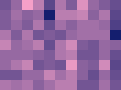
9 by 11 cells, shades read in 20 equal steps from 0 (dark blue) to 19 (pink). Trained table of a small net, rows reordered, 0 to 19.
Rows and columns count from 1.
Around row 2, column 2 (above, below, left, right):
11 11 9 10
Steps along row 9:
down up down up up same down same up down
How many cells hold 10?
8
